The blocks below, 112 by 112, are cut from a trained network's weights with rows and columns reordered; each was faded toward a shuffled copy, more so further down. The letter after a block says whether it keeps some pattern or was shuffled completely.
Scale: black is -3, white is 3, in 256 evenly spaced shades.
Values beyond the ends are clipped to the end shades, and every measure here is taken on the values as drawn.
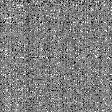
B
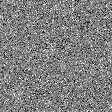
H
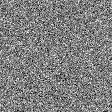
H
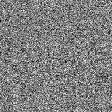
B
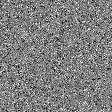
H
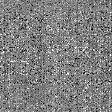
B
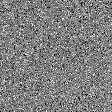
H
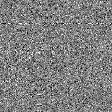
B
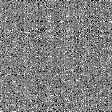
B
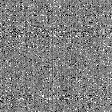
B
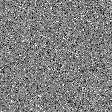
H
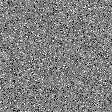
H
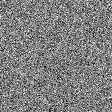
H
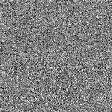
B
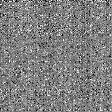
B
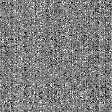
B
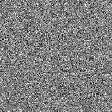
B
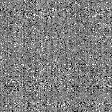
B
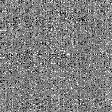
B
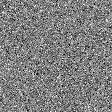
H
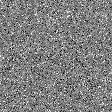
H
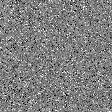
H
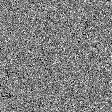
H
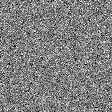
H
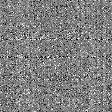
B
